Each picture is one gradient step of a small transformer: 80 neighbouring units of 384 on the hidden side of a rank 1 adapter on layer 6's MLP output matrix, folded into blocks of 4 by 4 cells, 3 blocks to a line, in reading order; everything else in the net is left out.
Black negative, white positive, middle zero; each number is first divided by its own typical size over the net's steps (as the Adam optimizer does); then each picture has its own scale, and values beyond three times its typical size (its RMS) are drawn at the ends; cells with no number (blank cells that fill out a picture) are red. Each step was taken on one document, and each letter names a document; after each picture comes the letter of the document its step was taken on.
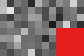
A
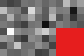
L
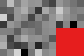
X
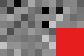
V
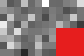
X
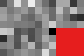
L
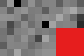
V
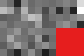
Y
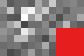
A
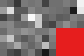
Y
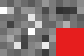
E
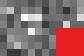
Y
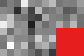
X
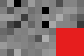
V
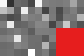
A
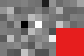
E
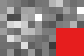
A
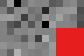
V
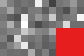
Y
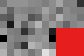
E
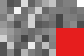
X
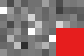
E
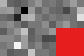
Y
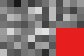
L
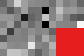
V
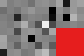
L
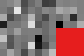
X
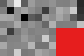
V
